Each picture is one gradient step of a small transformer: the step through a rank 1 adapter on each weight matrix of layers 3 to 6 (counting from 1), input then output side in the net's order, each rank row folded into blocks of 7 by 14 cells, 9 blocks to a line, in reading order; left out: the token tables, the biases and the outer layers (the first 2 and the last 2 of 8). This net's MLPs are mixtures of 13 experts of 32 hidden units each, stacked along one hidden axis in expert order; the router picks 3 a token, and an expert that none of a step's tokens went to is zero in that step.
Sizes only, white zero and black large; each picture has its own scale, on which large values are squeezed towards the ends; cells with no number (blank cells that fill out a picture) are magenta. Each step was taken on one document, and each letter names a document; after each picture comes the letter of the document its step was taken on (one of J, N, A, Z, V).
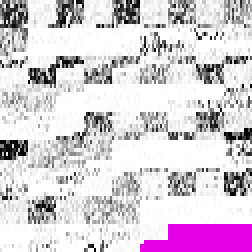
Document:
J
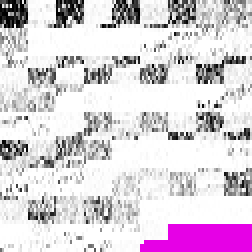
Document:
J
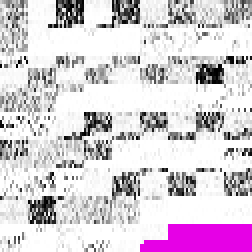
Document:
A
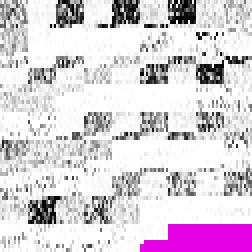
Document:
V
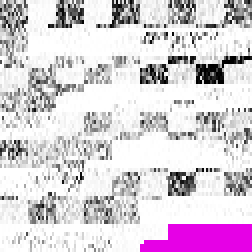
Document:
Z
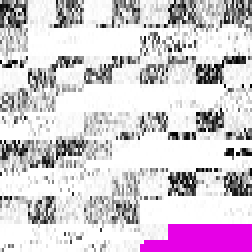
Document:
J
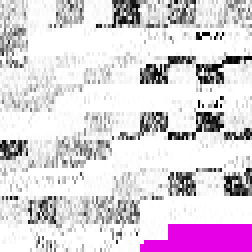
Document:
V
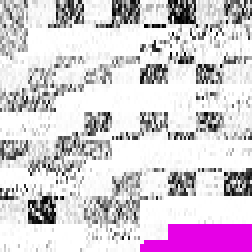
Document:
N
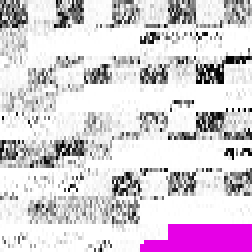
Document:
Z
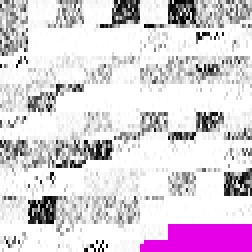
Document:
A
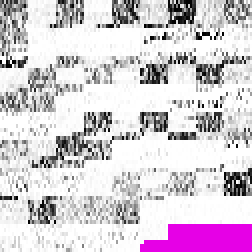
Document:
V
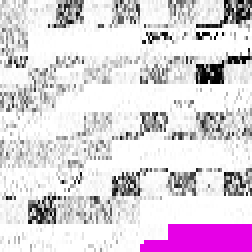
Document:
Z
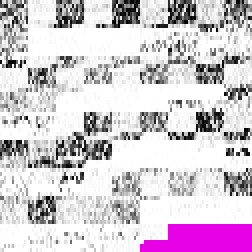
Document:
J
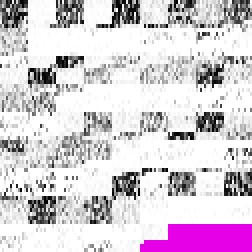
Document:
A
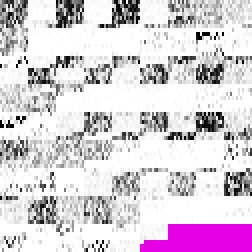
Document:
A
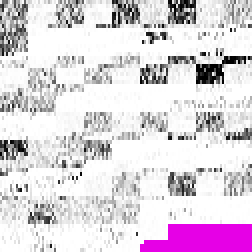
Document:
V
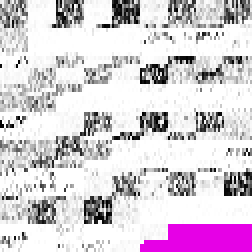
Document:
A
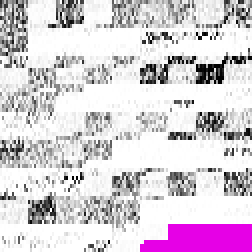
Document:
Z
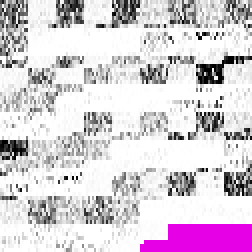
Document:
V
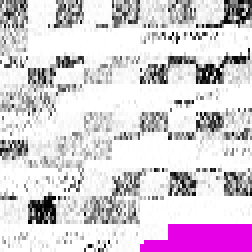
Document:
Z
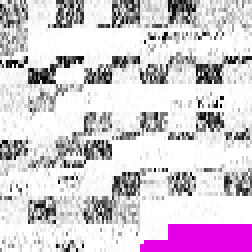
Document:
V
